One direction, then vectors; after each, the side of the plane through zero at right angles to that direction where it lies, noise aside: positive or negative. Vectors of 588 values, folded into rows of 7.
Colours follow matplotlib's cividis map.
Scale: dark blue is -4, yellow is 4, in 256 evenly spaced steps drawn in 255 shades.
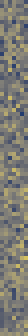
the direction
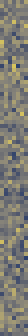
negative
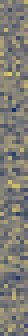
negative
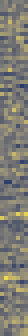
positive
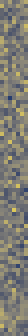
negative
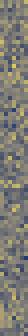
negative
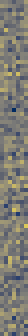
negative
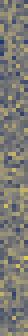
positive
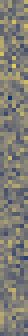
negative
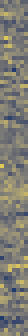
positive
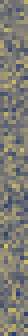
negative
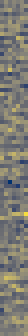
positive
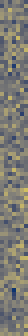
positive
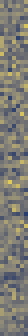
negative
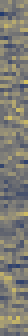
negative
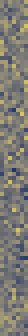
negative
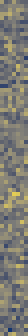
positive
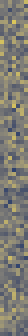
negative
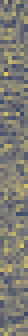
positive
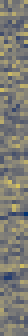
negative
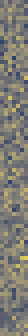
positive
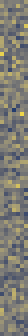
negative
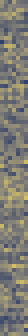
positive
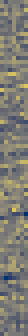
negative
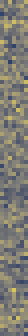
negative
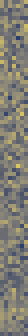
negative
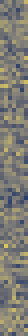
negative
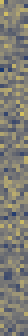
negative
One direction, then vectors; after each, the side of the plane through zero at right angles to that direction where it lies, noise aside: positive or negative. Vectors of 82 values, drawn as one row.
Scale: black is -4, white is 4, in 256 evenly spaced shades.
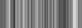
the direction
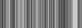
positive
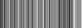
positive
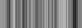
negative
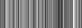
positive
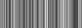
negative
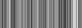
positive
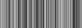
negative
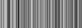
negative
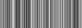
negative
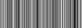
negative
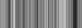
negative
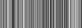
positive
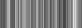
positive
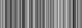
negative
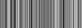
positive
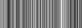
negative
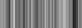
negative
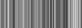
positive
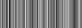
negative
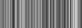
positive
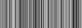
negative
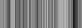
negative
